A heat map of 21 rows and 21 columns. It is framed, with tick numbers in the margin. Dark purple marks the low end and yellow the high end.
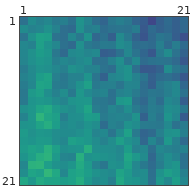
Stripes: upright, repeating 4 times. Mirror symmetry: none. Slope: up to the bottom left. Ninth with the lowest average: top right.
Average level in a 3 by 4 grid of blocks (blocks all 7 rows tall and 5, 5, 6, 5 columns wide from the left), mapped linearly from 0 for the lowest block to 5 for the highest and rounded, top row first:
3210 | 4321 | 5432
